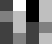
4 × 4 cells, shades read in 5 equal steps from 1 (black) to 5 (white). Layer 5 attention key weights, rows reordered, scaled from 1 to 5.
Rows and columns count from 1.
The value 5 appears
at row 1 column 2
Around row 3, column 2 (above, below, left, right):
4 3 2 2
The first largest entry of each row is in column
2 2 2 4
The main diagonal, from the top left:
2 4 2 4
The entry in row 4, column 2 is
3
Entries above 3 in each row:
2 2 1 1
